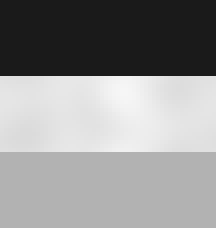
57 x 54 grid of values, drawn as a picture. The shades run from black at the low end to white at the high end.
It is made of 3 by 1 panels. Panel 1,1: very low, flat. Panel 2,1: very high, smooth, faint in contrast. Panel 3,1: high, flat.
